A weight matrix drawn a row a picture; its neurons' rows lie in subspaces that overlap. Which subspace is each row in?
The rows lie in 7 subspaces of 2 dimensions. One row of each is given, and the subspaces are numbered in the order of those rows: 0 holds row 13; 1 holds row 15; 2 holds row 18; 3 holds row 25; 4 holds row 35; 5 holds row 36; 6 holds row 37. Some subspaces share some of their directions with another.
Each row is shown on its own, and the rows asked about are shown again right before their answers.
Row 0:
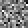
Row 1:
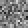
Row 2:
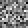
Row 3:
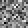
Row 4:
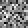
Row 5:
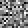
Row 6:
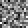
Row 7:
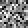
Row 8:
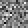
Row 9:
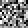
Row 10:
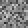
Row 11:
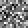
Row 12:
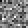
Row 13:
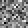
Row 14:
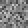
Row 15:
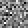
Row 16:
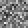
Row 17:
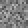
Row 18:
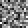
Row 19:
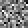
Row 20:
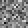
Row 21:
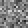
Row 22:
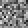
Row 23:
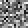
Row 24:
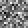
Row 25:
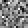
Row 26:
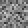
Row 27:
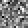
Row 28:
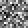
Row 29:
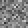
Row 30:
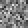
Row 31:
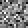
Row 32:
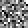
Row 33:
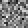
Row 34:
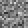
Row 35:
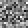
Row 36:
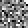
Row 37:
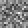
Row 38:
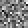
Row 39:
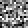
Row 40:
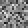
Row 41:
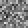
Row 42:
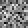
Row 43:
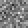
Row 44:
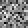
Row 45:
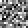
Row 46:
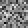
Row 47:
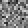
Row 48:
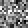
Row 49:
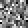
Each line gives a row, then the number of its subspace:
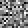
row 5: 1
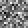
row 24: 4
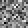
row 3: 0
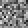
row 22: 6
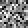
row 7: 2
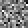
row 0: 5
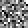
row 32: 5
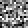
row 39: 4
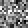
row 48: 0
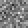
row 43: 3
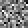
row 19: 5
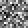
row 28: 4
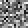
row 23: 1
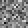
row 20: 0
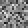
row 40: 5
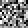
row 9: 6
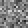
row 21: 0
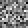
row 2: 4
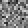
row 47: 3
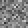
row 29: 0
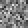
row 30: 2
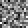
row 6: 2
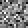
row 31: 1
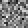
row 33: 3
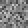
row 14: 2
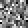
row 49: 2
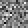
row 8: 1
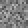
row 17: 2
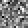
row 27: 3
